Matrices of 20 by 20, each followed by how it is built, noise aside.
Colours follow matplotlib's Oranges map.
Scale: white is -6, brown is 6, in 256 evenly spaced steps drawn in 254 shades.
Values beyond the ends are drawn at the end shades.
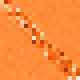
banded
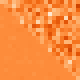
upper triangular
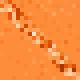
banded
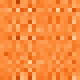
low rank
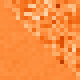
upper triangular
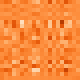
low rank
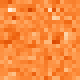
low rank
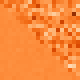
upper triangular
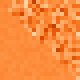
upper triangular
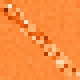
banded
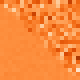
upper triangular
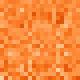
low rank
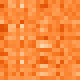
low rank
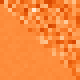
upper triangular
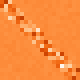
banded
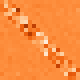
banded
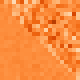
upper triangular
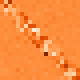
banded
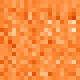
low rank
